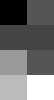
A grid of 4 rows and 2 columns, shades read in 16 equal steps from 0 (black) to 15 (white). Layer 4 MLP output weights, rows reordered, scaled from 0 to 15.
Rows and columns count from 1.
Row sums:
5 8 14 26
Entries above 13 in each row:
0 0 0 1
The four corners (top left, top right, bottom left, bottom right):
0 5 11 15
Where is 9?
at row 3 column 1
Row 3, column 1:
9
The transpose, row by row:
0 4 9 11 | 5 4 5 15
